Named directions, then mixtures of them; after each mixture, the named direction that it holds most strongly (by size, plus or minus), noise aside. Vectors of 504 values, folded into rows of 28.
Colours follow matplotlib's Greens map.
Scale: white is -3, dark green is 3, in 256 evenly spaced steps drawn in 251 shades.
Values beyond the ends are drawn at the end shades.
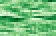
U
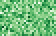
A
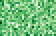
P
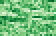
U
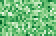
P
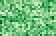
P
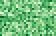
A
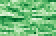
U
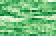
U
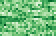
U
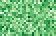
A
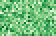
A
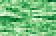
U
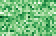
A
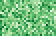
A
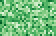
P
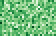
P
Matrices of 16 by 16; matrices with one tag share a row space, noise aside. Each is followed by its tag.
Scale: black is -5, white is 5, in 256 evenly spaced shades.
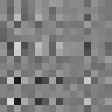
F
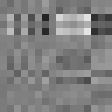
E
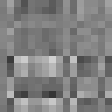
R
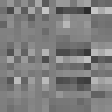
E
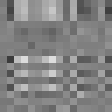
R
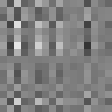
F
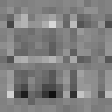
R
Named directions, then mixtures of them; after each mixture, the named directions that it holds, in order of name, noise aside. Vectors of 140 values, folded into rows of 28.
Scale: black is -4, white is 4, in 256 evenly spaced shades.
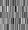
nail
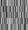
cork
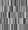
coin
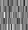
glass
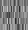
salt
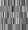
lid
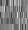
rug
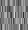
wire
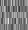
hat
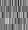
hat, lid, rug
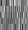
rug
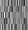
coin, glass, lid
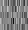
lid, nail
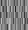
cork, nail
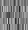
salt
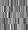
coin, glass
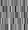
cork, nail, salt
